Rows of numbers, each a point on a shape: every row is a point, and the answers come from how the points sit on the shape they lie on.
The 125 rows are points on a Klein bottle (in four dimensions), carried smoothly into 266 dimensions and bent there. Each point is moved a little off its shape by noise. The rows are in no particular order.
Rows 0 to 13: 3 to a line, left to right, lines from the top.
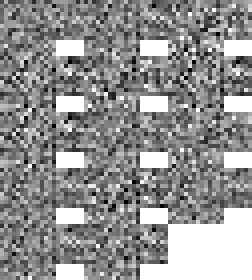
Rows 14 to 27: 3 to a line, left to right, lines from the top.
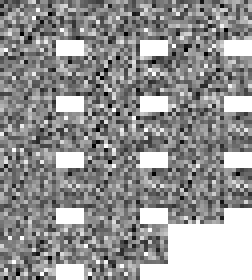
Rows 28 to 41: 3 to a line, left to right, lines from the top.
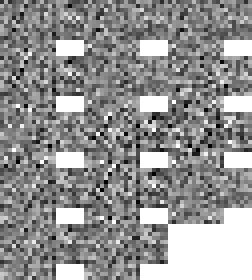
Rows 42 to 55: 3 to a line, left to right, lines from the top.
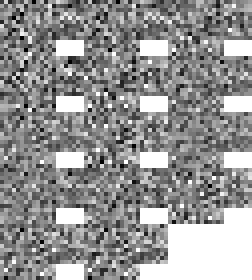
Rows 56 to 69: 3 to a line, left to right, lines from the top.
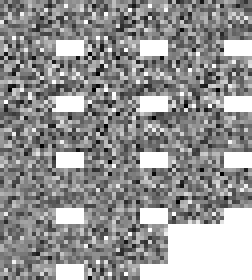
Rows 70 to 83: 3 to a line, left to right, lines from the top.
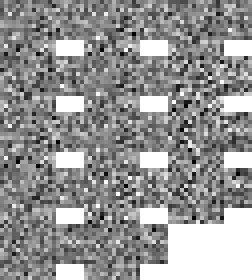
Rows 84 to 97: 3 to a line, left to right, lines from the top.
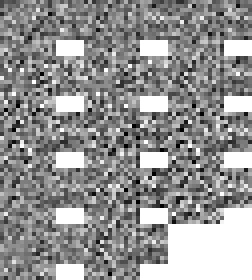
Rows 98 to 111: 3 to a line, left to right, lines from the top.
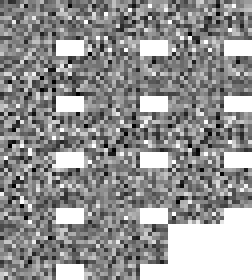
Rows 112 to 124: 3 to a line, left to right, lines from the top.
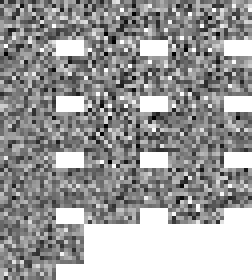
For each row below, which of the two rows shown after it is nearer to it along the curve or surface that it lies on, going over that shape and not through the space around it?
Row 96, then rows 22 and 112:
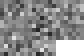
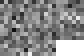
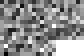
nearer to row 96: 112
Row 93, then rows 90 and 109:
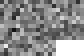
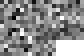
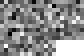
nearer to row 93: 90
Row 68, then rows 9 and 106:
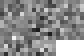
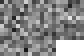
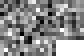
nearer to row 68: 106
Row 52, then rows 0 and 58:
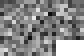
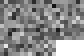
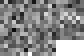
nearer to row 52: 58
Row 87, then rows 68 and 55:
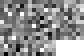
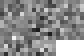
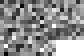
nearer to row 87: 55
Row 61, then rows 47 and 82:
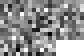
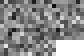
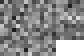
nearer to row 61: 47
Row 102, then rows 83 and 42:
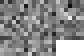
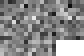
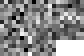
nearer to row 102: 83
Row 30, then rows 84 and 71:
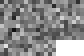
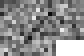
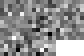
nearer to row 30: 71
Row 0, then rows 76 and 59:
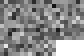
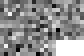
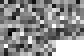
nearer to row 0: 76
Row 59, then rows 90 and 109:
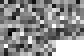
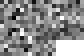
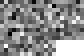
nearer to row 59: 109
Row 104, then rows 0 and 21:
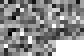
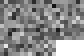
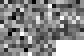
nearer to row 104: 21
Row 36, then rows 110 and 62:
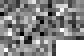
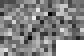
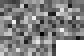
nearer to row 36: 62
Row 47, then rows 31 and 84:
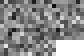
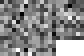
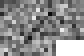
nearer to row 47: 31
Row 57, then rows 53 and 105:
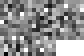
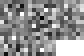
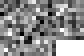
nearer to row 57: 53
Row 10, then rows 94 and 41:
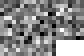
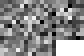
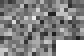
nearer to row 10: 94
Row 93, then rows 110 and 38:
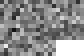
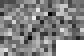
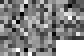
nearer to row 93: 38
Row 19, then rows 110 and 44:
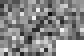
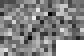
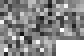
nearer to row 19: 110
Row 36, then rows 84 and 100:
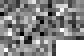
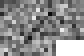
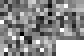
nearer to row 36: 100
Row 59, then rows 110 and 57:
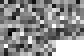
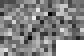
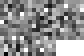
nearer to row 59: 57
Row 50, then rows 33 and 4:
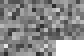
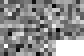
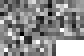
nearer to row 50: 33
